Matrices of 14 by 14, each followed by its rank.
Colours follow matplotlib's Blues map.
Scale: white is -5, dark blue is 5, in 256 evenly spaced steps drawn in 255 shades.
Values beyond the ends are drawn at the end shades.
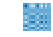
one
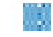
one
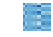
one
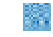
two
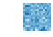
three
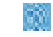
two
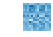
three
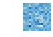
three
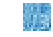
three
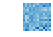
three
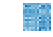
two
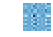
two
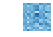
three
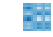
one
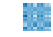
one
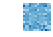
three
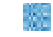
two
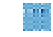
one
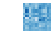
two
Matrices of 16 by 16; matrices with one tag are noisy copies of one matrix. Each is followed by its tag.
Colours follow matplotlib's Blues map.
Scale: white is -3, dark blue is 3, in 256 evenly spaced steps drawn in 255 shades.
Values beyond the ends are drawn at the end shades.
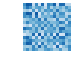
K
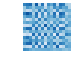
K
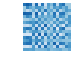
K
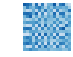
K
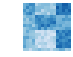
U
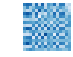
K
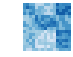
U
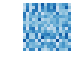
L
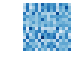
L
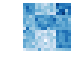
U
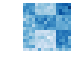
U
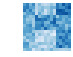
U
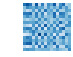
K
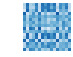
L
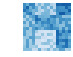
U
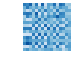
K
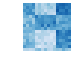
U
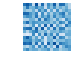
K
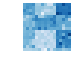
U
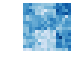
U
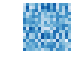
L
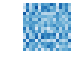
L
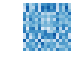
L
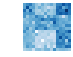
U
